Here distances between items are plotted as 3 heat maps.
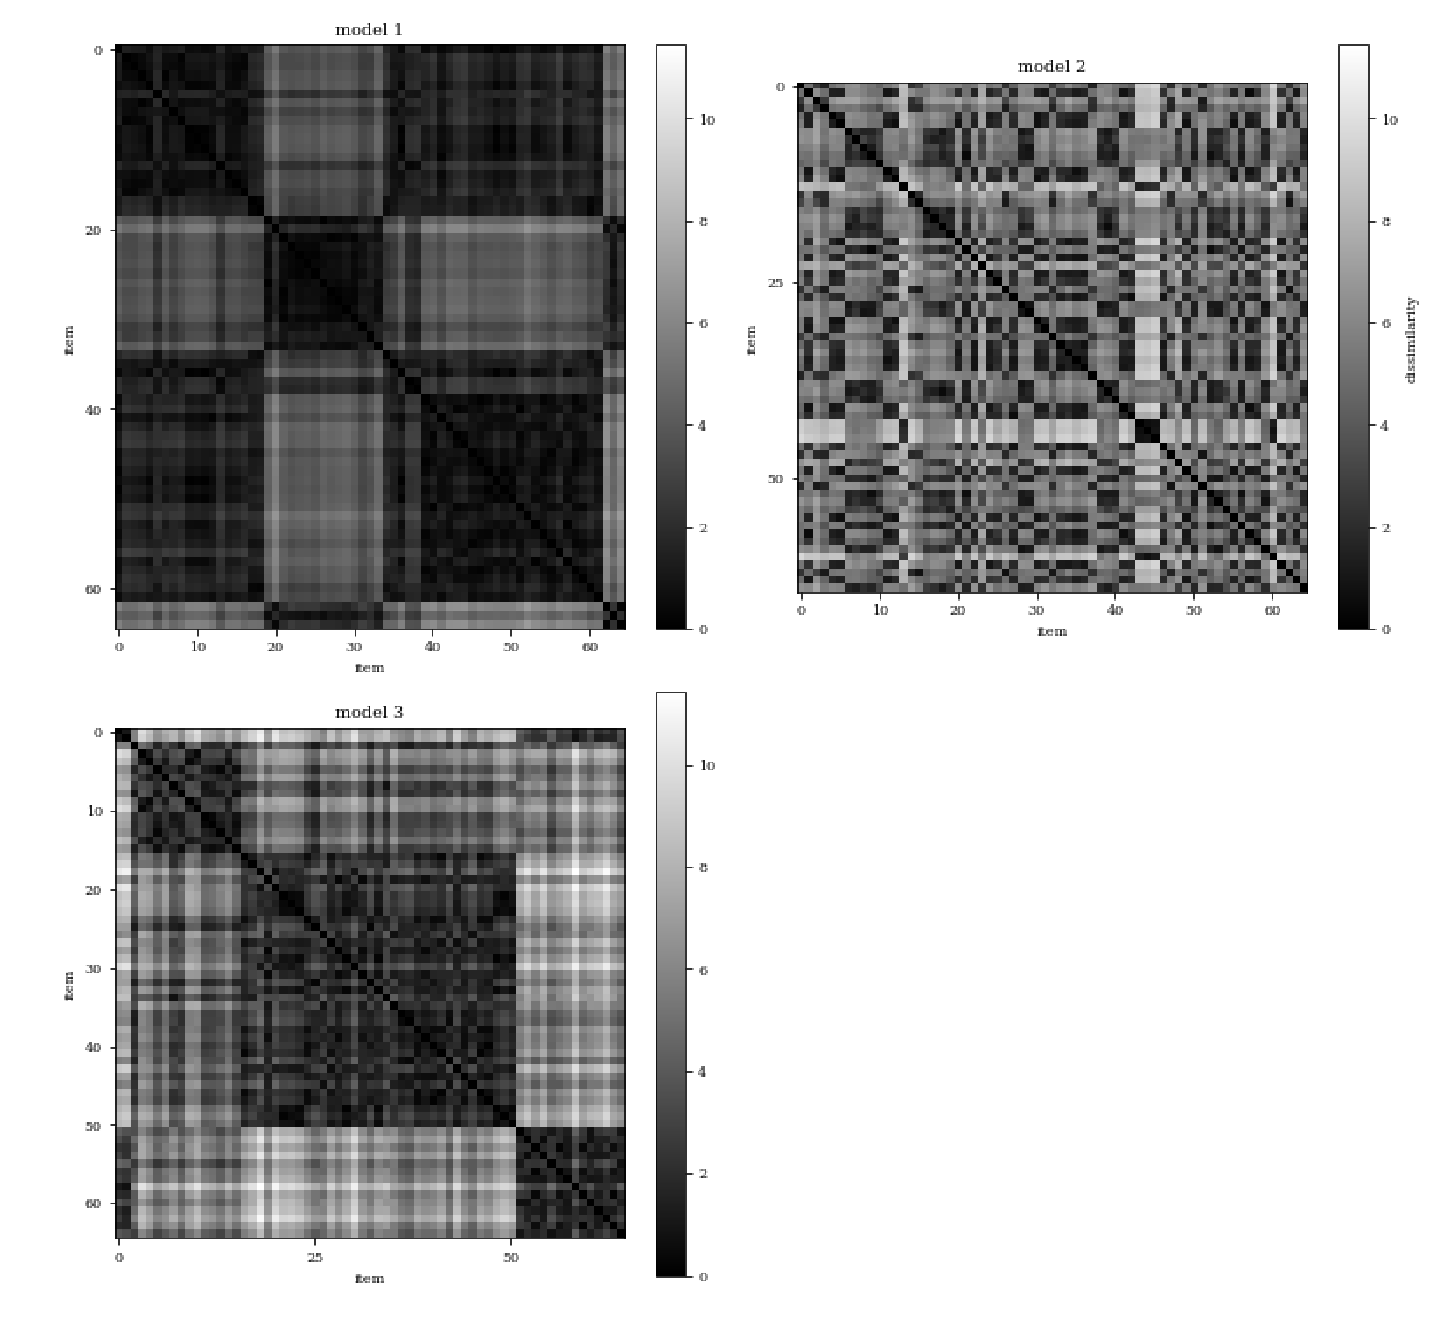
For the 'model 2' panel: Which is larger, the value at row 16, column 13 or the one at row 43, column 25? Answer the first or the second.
the second
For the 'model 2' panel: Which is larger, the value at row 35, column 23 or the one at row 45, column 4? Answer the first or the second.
the second
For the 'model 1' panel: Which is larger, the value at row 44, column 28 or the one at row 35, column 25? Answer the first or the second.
the first
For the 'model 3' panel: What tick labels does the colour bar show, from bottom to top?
0, 2, 4, 6, 8, 10
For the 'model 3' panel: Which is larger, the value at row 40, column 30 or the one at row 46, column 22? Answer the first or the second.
the first
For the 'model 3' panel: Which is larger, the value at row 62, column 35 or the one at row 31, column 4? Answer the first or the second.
the first
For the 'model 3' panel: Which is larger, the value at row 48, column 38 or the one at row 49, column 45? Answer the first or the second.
the second
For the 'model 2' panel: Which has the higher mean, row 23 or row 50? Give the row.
23
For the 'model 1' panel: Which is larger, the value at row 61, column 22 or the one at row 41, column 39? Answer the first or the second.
the first
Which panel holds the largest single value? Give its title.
model 3
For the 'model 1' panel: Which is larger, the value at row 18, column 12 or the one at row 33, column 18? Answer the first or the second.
the second
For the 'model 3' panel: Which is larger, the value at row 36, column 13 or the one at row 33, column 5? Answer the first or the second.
the second
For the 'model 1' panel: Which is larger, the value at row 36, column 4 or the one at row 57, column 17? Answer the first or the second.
the second
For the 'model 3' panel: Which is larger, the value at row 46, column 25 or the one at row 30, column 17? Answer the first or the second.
the second
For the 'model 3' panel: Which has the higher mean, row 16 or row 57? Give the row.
57
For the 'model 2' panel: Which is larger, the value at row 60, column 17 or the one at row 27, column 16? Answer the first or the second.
the first
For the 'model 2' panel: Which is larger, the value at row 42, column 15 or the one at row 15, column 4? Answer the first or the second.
the second
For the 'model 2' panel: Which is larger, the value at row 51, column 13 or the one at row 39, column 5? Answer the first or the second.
the first
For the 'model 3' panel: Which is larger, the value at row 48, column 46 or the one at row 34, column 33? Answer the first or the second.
the second
